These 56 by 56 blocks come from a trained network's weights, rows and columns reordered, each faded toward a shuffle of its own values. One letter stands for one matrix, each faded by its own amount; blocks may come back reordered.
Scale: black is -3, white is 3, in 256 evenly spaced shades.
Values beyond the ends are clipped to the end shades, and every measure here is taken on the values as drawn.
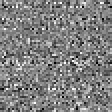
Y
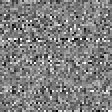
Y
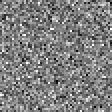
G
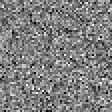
G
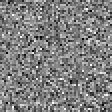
G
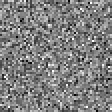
G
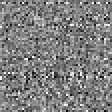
Y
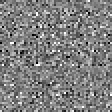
Y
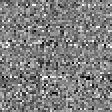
Y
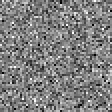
G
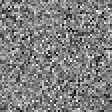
G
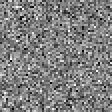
G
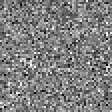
G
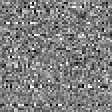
Y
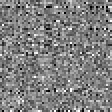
Y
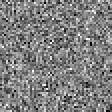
G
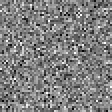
G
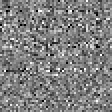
Y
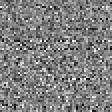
Y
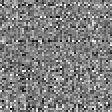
Y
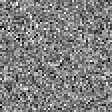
G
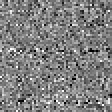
Y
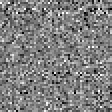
Y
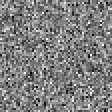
G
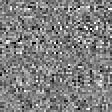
Y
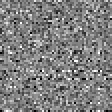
Y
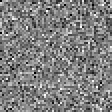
G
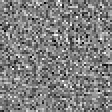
G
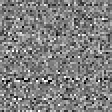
Y
